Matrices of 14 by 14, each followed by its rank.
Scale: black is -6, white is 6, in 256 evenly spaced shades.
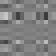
one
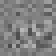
three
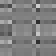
one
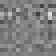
three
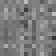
three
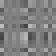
one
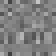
three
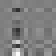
one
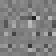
three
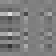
one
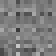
three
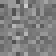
three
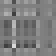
one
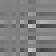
one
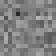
three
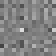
three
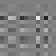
one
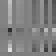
one
